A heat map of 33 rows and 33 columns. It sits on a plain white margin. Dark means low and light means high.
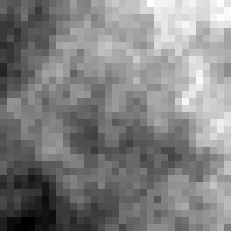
Stripes: none. Ninth with the lowest average: bottom left. Grain: blotchy. Mirror symmetry: none. Slope: up to the top right. Ninth with the highest average: top right.
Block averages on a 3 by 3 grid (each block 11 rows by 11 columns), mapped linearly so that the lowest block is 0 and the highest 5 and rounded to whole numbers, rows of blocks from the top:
145
224
013
